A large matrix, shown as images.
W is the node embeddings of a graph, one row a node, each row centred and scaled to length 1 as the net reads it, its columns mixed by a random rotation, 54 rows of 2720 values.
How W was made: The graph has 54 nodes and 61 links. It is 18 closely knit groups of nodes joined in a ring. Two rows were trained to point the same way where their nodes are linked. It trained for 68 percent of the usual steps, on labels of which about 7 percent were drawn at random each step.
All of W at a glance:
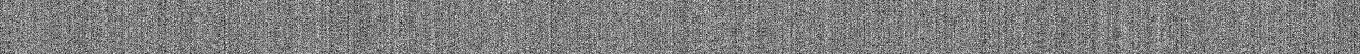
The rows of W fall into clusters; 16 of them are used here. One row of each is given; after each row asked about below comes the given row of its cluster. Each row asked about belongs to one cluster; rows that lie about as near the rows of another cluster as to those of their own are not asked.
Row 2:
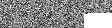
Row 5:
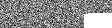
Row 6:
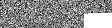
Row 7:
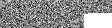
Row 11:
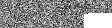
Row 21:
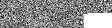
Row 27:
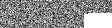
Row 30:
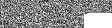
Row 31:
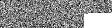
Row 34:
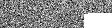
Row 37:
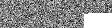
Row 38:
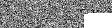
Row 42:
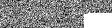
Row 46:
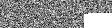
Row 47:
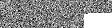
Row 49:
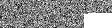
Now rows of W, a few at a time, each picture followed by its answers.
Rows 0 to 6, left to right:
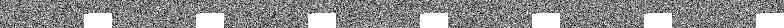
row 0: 5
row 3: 11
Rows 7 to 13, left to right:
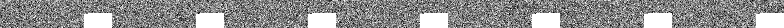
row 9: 47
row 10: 7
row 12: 7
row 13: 37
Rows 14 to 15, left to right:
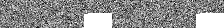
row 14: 38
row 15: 42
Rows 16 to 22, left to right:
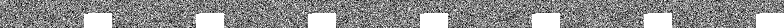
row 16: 49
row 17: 21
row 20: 21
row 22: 30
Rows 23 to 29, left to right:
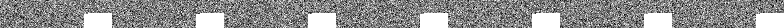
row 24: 47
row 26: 30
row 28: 31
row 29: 6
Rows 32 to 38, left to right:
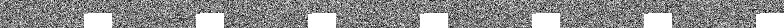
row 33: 46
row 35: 31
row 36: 34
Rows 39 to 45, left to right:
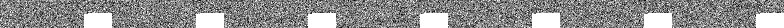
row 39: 27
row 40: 6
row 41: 46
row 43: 27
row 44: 37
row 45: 11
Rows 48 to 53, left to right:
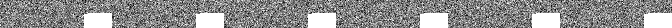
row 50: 2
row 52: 34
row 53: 42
